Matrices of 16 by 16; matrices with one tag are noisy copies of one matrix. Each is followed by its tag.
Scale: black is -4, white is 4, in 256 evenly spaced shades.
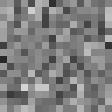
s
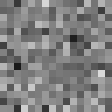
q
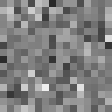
s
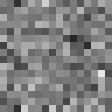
q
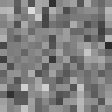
s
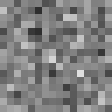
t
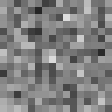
t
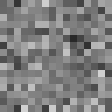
q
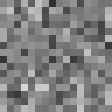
s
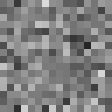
q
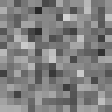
t
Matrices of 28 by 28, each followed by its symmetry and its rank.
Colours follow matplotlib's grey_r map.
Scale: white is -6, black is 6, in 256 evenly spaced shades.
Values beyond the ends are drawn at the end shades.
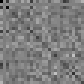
symmetric, rank five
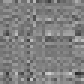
neither, rank three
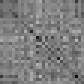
symmetric, rank five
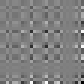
symmetric, rank one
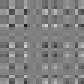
symmetric, rank one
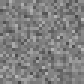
antisymmetric, full rank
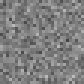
neither, full rank
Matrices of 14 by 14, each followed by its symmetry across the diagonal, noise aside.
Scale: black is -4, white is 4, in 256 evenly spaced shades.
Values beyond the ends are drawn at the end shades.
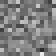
neither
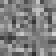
antisymmetric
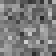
neither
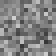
neither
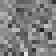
neither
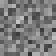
symmetric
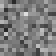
neither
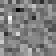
antisymmetric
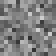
antisymmetric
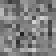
antisymmetric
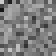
symmetric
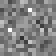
symmetric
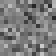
neither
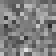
antisymmetric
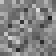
symmetric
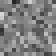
antisymmetric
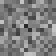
symmetric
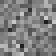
symmetric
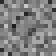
symmetric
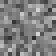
antisymmetric
